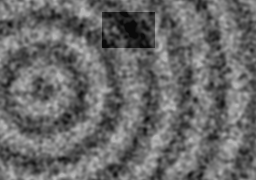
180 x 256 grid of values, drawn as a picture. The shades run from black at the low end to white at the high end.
Odd patch: lower, in the top middle. Ninth with the lowest average: top middle. Rings: centred on the middle left.
